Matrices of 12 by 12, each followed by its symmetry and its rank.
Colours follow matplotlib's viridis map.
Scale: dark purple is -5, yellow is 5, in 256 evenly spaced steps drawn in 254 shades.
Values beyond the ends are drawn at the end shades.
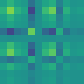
symmetric, rank one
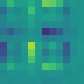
antisymmetric, rank two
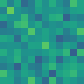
symmetric, full rank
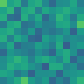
symmetric, full rank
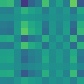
neither, rank one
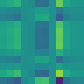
neither, rank one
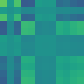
symmetric, rank one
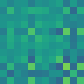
symmetric, rank two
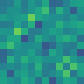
symmetric, full rank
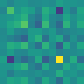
symmetric, rank two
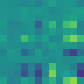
antisymmetric, rank two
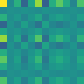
symmetric, rank one
